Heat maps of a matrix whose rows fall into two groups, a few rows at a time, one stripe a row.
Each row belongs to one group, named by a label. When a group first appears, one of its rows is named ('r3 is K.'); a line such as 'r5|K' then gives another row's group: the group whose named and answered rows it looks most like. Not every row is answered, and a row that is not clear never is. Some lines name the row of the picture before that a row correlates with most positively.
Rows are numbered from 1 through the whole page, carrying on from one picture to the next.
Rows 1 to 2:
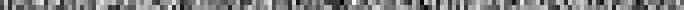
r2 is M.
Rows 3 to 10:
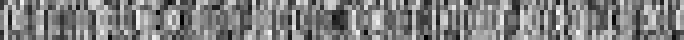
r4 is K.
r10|M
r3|K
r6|M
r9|M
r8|M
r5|M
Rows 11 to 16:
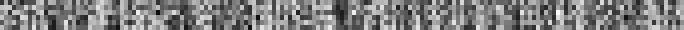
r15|K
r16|K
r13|M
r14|K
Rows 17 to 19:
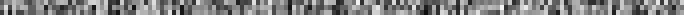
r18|M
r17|K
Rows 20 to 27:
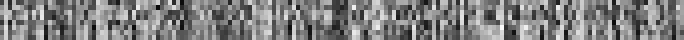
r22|K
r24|M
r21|M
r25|M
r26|M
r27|M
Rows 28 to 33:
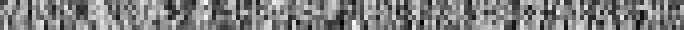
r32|M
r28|K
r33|M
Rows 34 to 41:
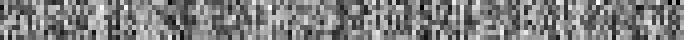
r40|M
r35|M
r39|K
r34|K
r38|K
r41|M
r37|K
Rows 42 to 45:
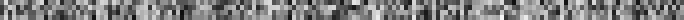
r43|K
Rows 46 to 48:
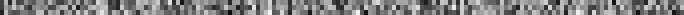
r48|M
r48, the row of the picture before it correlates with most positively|42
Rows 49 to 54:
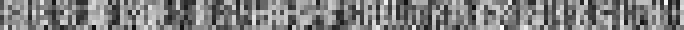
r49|K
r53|K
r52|K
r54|M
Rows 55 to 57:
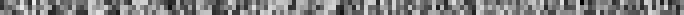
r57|K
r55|K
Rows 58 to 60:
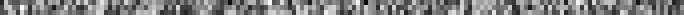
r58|M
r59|K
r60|K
